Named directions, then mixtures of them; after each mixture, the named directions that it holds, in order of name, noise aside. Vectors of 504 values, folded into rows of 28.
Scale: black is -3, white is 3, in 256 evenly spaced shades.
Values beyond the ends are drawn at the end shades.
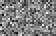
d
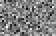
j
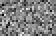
d, j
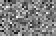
d, j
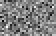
j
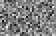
j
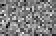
d, j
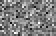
d, j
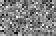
d, j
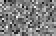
d, j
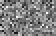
d, j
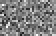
d, j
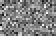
d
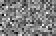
d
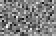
j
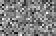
d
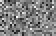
d, j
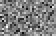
j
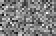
d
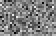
d, j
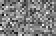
d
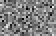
j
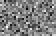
j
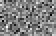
j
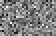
d, j
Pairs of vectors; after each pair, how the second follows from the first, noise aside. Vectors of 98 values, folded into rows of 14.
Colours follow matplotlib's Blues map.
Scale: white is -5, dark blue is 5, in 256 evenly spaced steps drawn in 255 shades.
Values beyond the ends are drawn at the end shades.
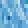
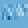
partly zeroed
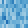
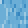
partly zeroed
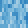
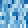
scaled up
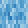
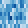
scaled up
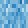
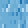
partly zeroed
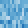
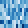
scaled up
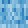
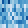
scaled up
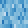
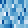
scaled up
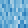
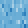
partly zeroed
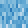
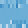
partly zeroed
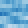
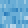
partly zeroed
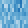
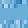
partly zeroed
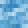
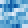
scaled up
